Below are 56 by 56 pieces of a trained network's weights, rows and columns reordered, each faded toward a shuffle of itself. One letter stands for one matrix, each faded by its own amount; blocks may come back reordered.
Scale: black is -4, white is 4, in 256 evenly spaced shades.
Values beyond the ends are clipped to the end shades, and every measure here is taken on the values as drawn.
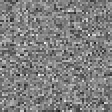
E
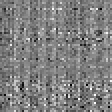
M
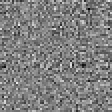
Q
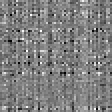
M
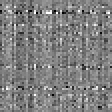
M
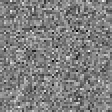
Q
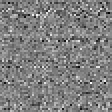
E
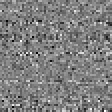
E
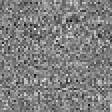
Q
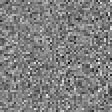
Q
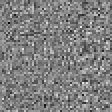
Q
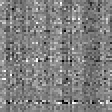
M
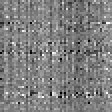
M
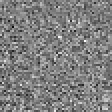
E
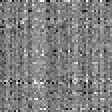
M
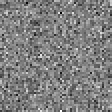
Q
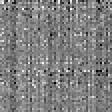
M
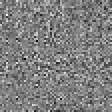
Q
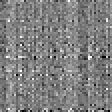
M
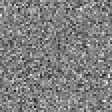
E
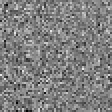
Q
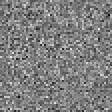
E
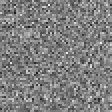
E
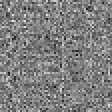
Q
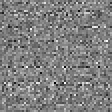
E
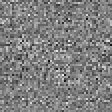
Q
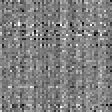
M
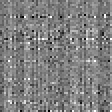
M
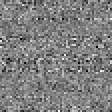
E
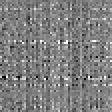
M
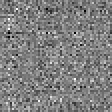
Q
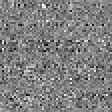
E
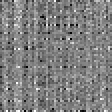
M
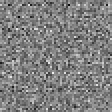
E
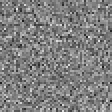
E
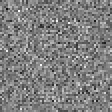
E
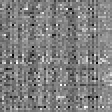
M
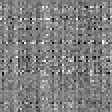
M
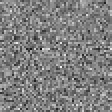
E
